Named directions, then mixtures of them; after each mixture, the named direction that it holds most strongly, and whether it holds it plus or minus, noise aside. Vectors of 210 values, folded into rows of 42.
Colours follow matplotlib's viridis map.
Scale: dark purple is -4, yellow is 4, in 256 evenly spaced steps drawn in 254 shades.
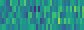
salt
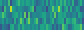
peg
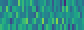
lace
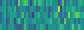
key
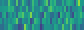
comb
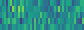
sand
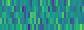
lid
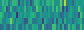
lace, minus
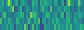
lid, plus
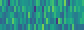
lid, minus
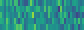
key, minus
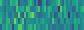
key, minus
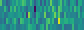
salt, plus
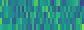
sand, minus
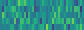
peg, plus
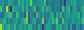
lace, plus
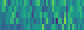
lace, minus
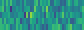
peg, minus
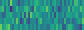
peg, minus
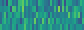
sand, plus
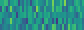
lace, minus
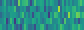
key, plus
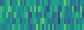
salt, minus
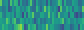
key, minus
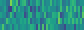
salt, plus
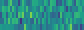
comb, plus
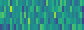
peg, plus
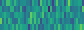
lid, plus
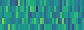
lace, plus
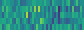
salt, minus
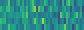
salt, minus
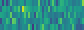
lid, minus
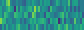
salt, minus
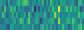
peg, plus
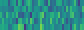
comb, minus
